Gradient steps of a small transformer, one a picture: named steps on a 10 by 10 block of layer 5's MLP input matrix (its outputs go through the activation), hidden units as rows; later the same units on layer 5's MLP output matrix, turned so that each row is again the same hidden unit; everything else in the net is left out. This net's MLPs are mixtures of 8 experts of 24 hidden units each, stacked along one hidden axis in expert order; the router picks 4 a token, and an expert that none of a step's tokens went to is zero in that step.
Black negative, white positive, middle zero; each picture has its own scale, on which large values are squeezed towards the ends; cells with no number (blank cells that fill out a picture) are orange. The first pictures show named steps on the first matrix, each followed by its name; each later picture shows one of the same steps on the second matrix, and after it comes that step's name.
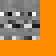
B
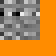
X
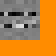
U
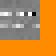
U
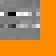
U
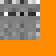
X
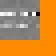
U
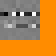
B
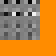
X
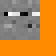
U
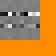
B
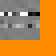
B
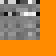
X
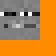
B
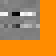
U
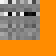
X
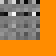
X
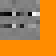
U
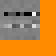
B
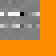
U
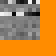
X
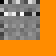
X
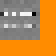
U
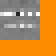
U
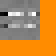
U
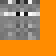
X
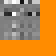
X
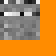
X
